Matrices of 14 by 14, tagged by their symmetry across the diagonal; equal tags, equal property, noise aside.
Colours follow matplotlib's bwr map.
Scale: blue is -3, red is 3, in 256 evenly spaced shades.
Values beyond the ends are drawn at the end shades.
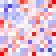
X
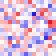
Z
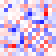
X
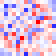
X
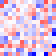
X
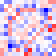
X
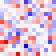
Z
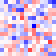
Z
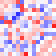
X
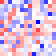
Z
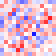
X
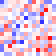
X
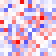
X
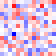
Z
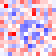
X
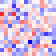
Z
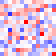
Z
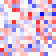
Z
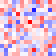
Z
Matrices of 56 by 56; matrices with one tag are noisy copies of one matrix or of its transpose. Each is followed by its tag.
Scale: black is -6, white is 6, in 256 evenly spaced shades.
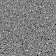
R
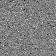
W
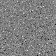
R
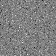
W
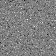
W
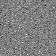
W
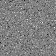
W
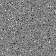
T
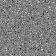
T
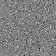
R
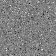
T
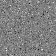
T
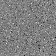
R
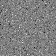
W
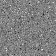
T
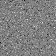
W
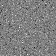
W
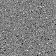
R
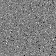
R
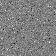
T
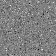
T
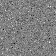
T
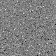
R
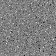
R
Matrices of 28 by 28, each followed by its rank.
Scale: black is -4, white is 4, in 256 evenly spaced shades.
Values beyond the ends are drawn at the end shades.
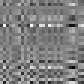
two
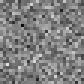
full rank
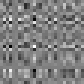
two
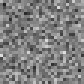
full rank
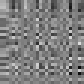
two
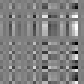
one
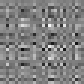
two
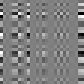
one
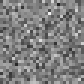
full rank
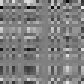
two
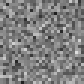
full rank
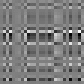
one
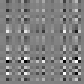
one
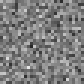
full rank
